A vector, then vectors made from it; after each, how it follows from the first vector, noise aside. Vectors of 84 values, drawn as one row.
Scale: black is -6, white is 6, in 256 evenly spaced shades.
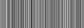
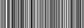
scaled up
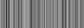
sign-scrambled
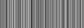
sign-scrambled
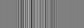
partly zeroed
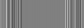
partly zeroed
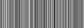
wrapped around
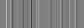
partly zeroed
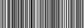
scaled up
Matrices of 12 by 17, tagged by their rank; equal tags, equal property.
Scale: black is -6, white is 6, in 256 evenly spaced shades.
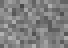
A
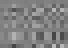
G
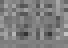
G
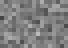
A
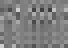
G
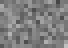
A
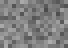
A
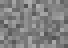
A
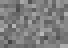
A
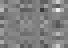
G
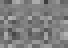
G
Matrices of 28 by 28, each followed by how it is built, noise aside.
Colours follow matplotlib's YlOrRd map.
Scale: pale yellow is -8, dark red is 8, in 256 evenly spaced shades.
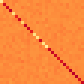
diagonal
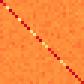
diagonal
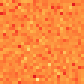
noise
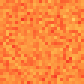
noise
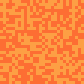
noise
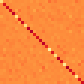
diagonal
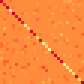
diagonal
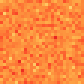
noise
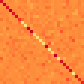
diagonal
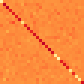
diagonal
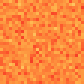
noise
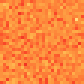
noise
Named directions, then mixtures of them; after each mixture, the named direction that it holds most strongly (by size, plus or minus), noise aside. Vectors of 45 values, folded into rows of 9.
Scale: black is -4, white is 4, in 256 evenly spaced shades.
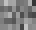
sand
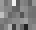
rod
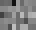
rod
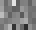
rod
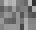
sand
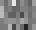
rod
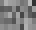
sand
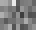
rod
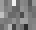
rod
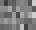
sand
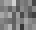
sand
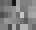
rod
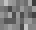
sand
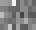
rod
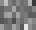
sand
